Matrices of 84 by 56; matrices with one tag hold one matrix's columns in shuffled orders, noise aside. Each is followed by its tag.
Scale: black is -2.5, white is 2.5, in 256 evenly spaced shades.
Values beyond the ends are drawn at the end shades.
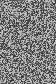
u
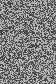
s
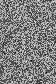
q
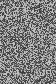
q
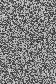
q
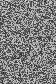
s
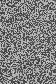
q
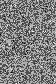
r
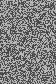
s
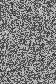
u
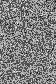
u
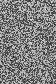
q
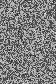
u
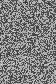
r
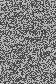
s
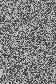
q
